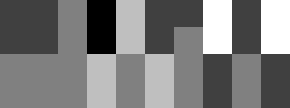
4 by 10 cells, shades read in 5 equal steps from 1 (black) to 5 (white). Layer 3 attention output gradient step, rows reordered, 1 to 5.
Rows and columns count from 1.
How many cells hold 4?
6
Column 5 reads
4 4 3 3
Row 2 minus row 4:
-1 -1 0 -3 1 -2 0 3 -1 3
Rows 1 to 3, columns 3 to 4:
3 1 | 3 1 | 3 4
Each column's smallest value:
2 2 3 1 3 2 2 2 2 2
